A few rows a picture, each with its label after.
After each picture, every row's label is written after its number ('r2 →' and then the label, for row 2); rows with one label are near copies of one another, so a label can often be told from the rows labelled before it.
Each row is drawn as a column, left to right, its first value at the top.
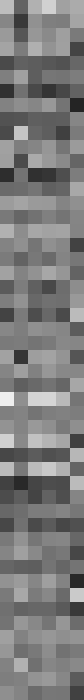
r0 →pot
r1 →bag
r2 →pot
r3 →pot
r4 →pot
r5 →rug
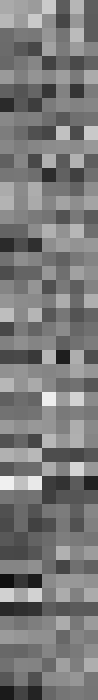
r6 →rug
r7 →rug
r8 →rug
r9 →pot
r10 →bag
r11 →pot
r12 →bag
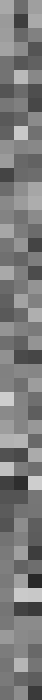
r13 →pot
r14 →bag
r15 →rug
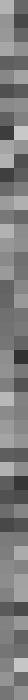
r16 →pot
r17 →bag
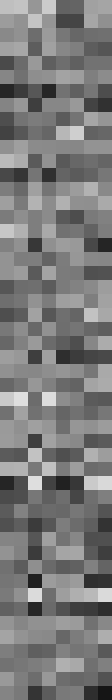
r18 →pot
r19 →pot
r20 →rug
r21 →pot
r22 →bag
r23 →bag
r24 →rug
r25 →rug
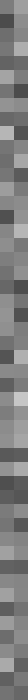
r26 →bag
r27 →pot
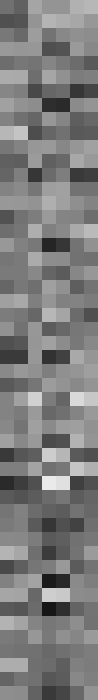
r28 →bag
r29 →bag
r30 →pot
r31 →rug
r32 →rug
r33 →pot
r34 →pot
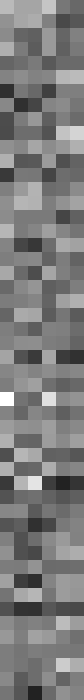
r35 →pot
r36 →rug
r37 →rug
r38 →pot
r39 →bag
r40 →bag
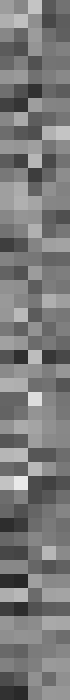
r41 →rug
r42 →rug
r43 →pot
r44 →bag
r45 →bag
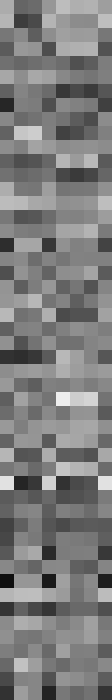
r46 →rug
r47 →bag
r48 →bag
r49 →rug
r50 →pot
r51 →pot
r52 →pot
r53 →rug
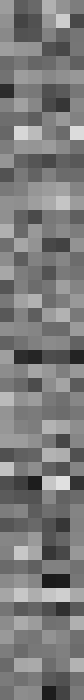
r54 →pot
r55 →bag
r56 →bag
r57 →rug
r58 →rug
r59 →bag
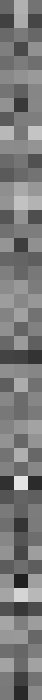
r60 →bag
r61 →rug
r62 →bag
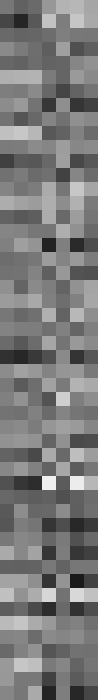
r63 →bag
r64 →bag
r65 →bag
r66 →rug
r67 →pot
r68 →rug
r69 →rug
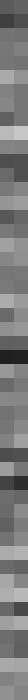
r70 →bag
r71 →bag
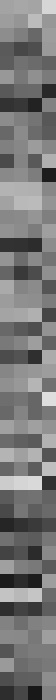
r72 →rug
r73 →rug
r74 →rug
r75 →pot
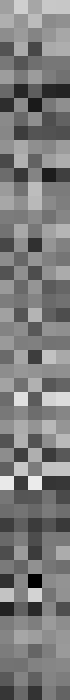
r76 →rug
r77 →pot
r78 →rug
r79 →pot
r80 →pot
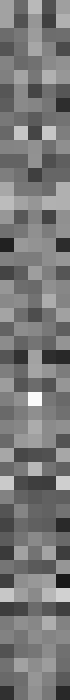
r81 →rug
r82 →bag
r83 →pot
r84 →bag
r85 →rug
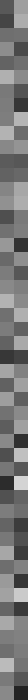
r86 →bag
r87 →rug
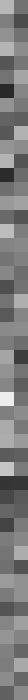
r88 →pot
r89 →bag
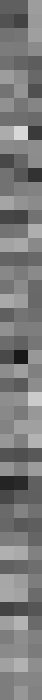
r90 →bag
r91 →bag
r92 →pot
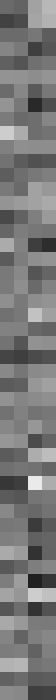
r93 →bag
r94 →bag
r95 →rug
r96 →rug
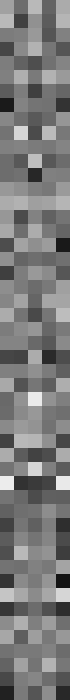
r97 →rug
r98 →bag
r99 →pot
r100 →bag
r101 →rug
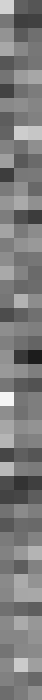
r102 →pot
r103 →bag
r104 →bag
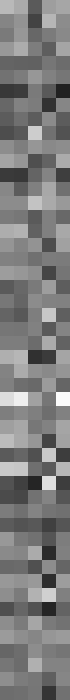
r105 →pot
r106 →pot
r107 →bag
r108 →rug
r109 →pot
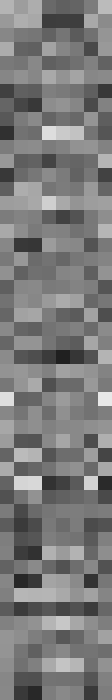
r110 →pot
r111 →rug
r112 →rug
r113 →bag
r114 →bag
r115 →bag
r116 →rug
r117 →pot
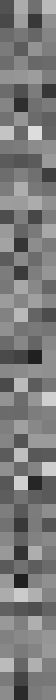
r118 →bag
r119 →rug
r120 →bag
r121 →pot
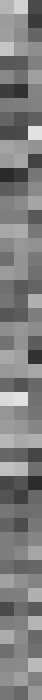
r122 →pot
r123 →pot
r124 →bag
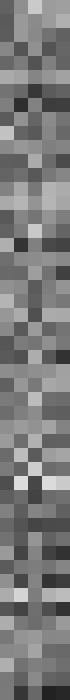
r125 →bag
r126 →rug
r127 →pot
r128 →rug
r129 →rug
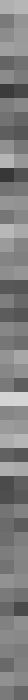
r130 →pot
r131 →pot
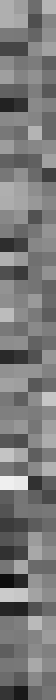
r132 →rug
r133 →rug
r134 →bag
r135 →pot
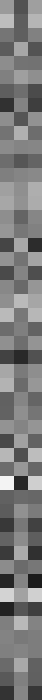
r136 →rug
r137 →bag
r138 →rug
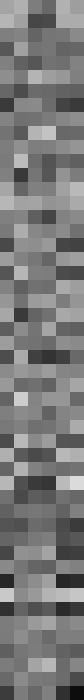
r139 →rug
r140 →pot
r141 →bag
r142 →bag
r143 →rug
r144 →rug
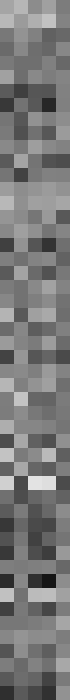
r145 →rug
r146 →pot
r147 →rug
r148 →rug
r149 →bag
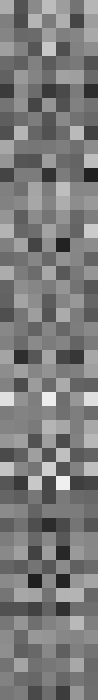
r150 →pot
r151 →bag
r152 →rug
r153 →pot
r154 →rug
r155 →bag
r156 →pot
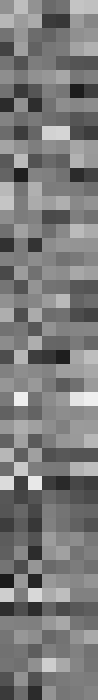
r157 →rug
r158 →pot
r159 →rug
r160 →bag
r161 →bag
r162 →pot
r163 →pot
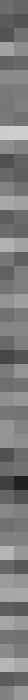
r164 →bag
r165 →bag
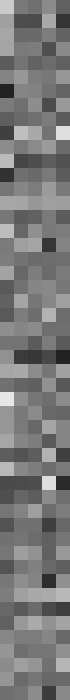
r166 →pot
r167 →bag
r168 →bag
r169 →rug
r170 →bag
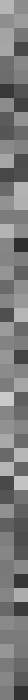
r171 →pot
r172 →rug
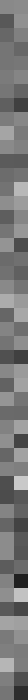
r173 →bag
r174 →rug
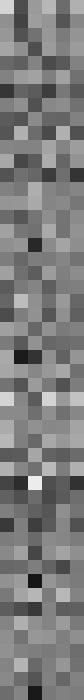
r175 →pot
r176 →bag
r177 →rug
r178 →pot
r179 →bag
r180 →pot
